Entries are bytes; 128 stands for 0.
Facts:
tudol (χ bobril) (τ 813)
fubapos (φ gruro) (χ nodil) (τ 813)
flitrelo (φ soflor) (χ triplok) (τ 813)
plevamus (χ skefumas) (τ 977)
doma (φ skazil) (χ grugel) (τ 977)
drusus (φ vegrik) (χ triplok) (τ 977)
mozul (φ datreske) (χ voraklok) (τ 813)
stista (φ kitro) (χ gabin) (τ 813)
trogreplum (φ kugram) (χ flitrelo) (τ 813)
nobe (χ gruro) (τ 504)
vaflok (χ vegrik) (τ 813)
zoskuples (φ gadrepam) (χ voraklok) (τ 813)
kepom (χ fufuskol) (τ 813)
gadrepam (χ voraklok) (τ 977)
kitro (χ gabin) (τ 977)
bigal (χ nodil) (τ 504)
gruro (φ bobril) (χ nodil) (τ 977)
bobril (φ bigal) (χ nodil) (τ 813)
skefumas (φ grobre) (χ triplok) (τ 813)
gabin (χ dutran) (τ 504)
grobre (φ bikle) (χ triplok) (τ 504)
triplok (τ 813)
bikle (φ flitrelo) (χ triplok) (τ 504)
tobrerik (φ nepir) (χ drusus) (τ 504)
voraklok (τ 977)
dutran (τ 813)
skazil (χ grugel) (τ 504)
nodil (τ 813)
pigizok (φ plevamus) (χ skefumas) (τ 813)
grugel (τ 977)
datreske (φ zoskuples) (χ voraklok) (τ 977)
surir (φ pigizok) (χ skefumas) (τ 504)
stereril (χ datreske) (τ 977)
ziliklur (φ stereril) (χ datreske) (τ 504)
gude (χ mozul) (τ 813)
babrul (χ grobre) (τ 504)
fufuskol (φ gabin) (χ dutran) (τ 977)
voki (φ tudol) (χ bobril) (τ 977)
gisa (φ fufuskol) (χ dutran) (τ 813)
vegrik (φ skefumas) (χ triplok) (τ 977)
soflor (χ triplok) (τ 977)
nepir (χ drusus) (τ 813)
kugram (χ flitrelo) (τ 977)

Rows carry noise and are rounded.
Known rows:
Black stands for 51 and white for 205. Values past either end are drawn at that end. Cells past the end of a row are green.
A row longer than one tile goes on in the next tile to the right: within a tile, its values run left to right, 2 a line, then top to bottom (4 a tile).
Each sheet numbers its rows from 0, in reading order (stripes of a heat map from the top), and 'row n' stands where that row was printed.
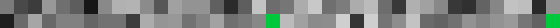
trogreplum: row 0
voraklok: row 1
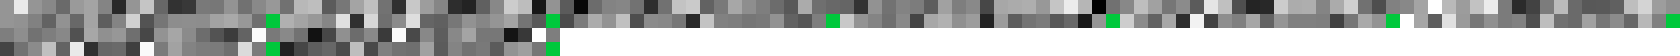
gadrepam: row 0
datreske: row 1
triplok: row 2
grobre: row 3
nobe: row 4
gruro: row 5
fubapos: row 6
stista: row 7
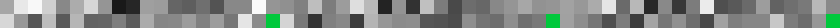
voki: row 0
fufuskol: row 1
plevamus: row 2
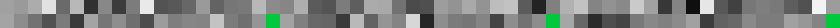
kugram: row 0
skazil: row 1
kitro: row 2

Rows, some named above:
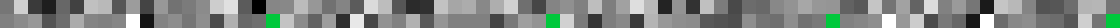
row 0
ziliklur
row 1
bigal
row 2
fufuskol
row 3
bobril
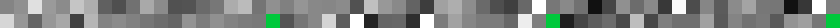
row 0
grugel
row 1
tudol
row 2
stista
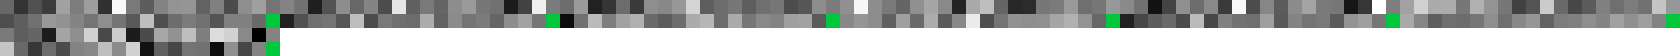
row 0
dutran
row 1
gisa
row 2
gude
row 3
stereril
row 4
stista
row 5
doma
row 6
gabin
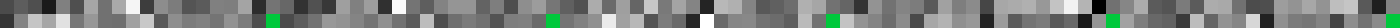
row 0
mozul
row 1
dutran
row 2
nodil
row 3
grobre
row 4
skazil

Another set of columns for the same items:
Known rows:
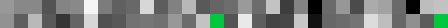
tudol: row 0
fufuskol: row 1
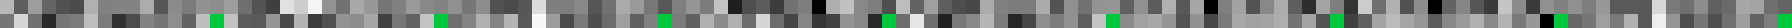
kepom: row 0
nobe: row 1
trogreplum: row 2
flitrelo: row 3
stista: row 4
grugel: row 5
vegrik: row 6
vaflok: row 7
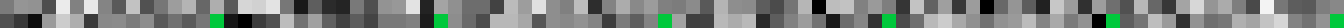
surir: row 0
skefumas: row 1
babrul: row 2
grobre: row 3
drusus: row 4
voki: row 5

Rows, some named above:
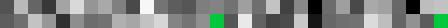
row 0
voki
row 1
fufuskol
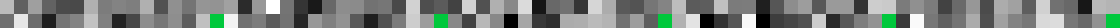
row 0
stista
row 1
mozul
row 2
gruro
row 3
gabin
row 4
kitro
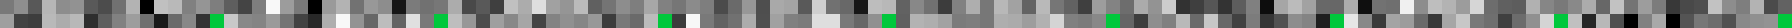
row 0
grobre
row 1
datreske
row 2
skazil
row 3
kitro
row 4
doma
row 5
triplok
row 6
ziliklur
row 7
bobril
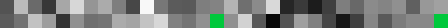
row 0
voki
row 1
dutran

